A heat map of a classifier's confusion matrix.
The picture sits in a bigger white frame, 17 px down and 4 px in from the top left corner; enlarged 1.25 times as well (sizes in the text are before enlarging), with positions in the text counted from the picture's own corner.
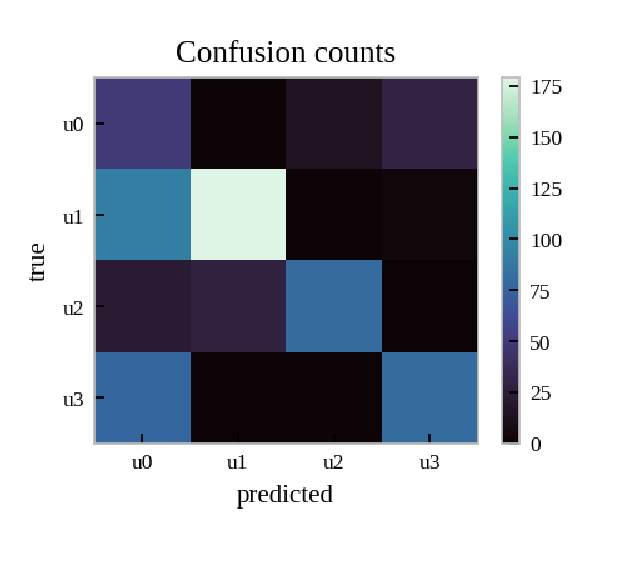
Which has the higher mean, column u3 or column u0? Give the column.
u0
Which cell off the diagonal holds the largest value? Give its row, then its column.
u1, u0
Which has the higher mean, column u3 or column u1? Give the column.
u1
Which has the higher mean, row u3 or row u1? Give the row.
u1
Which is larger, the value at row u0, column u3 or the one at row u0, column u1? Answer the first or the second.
the first
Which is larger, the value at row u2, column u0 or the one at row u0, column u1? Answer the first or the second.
the first
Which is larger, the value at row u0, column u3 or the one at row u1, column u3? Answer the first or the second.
the first
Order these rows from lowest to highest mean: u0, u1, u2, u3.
u0, u2, u3, u1
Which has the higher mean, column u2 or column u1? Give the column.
u1
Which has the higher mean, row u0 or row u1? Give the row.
u1
